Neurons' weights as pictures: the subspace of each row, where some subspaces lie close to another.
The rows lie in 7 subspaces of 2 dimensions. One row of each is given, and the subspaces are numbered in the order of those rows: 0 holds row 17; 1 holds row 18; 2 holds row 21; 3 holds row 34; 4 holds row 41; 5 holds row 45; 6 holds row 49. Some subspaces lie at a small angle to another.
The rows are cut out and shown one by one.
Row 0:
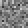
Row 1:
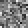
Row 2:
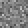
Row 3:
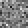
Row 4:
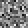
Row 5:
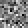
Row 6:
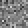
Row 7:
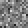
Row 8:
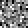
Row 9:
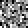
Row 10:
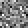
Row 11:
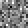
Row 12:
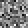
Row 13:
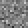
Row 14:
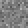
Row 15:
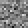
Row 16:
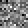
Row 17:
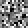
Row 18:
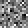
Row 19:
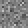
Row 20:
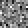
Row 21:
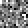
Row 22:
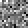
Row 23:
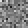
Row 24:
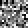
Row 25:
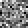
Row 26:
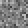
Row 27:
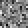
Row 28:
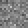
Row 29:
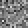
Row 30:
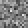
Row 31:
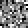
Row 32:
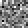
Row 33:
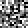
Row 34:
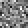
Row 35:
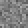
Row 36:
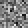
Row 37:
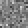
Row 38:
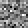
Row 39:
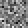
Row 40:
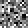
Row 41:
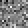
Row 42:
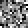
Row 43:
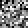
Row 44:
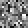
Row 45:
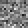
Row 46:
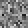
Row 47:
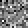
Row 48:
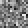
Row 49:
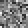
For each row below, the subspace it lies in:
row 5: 4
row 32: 2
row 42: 6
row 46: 0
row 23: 5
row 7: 1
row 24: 2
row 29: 4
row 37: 6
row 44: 0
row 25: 3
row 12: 3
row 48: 2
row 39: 4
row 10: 3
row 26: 2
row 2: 3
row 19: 1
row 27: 0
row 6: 4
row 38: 5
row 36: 2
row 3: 3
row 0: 2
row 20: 0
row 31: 6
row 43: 1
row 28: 5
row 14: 1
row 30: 4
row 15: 5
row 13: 5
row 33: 6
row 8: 0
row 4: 3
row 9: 0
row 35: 6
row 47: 4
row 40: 1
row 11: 1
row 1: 6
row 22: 4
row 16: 5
